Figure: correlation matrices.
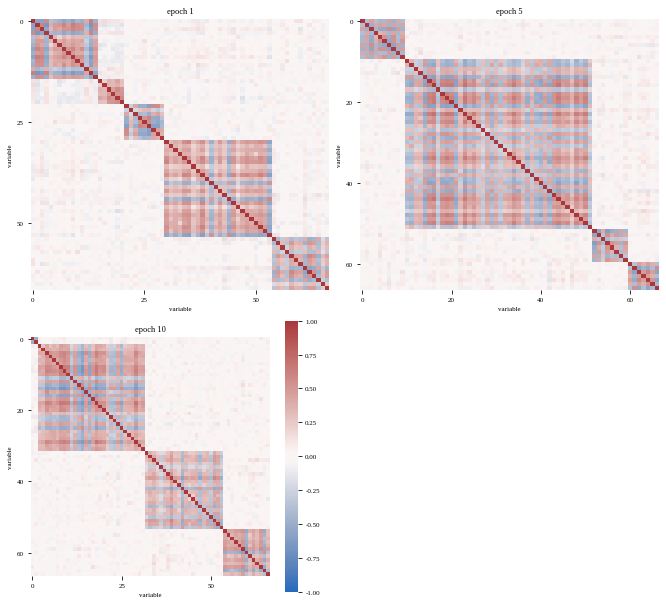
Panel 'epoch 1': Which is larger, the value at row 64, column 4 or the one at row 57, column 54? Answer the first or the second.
the second
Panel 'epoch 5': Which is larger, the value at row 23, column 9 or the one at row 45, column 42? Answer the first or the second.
the first
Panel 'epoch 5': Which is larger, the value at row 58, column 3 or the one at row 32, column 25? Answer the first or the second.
the second
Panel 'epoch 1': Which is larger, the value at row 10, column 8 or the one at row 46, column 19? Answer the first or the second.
the first
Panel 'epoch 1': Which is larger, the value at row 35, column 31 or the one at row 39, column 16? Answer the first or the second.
the first
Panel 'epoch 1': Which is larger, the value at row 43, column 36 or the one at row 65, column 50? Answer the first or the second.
the first
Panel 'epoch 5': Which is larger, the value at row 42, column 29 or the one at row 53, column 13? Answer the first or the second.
the first
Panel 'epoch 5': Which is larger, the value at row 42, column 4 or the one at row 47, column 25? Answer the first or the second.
the second
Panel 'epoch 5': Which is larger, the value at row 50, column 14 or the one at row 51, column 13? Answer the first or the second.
the second
